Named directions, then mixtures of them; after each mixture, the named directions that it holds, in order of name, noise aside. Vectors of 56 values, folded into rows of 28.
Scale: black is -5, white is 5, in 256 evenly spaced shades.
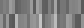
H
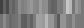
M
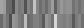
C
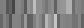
C, M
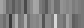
C, H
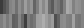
C, M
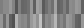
H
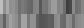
M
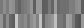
H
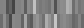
C, M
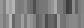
C, M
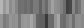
M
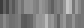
M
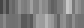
M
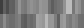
M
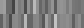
C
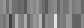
C, H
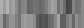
M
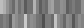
C, M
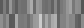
H, M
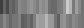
M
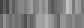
M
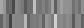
C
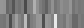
C, H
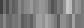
M
